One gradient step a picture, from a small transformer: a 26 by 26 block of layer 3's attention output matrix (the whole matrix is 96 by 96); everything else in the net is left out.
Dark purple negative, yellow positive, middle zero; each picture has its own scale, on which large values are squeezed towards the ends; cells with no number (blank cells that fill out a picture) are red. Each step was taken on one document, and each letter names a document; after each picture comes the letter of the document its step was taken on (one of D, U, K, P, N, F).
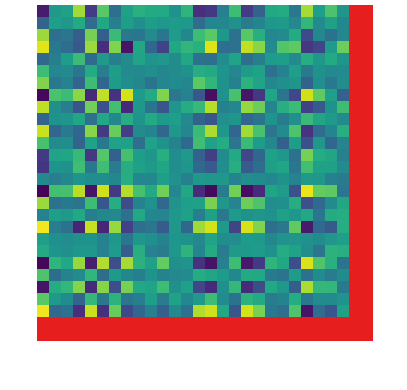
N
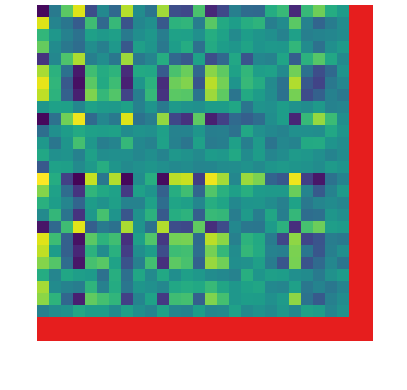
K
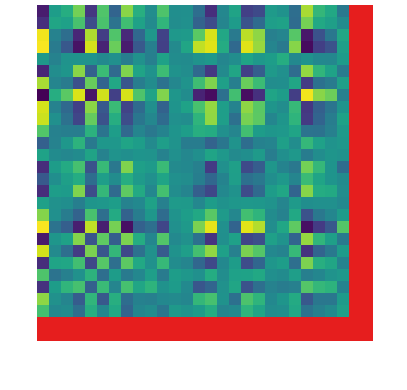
N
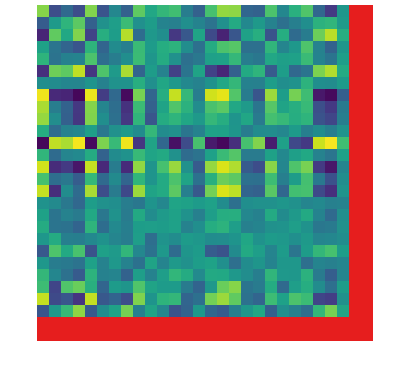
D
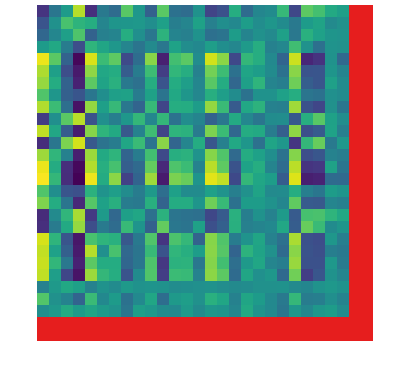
K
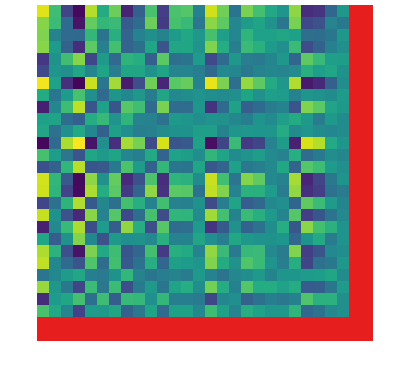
K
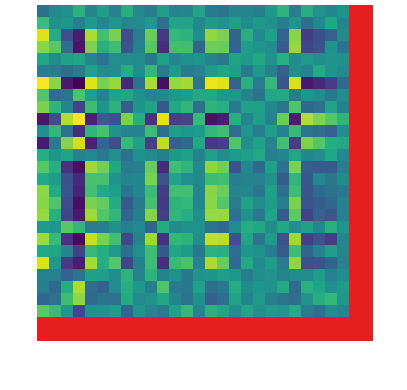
K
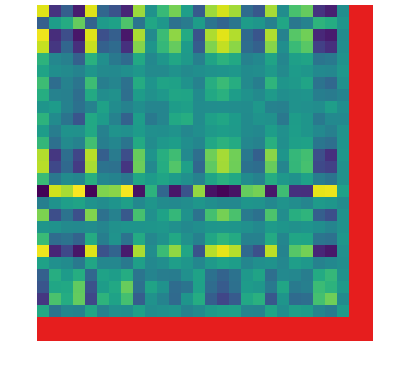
D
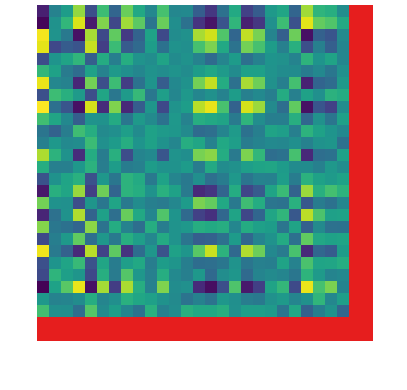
N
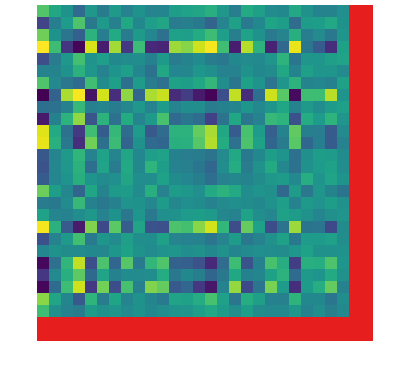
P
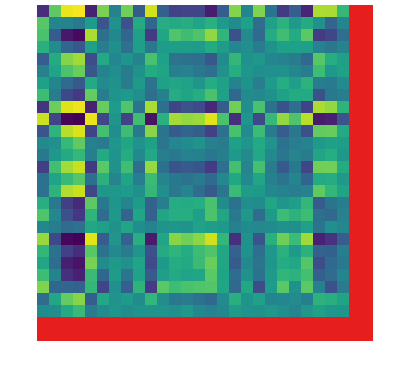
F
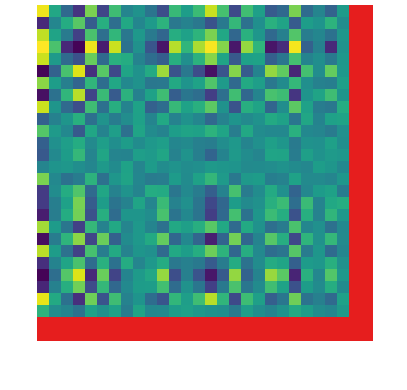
P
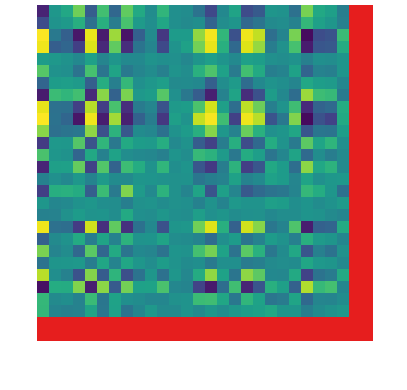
N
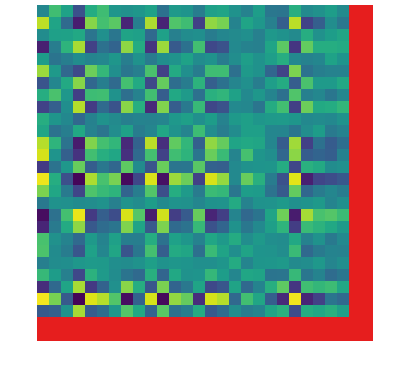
K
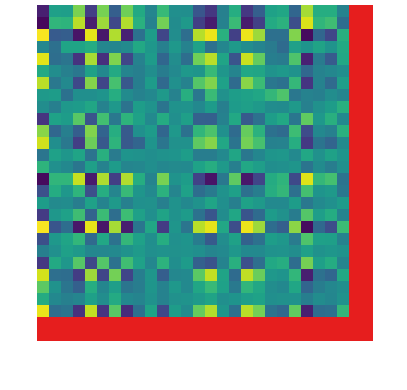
N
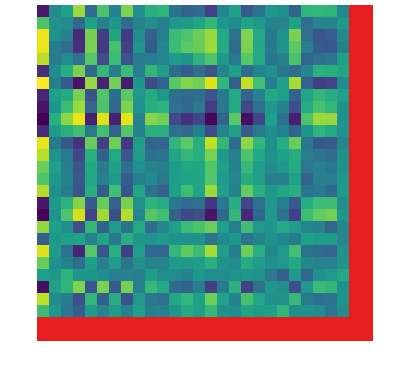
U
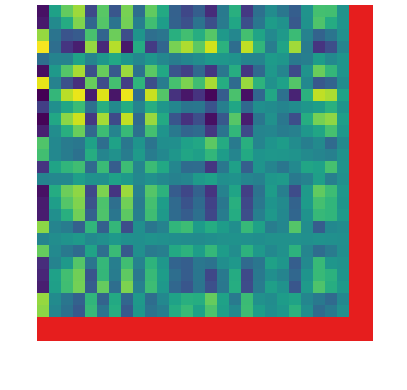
U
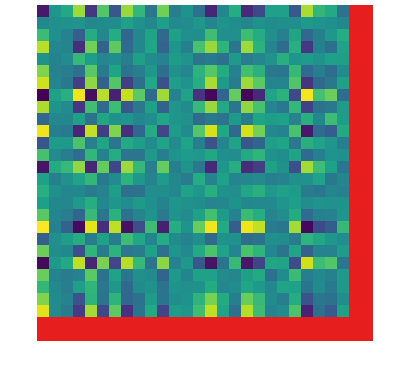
N
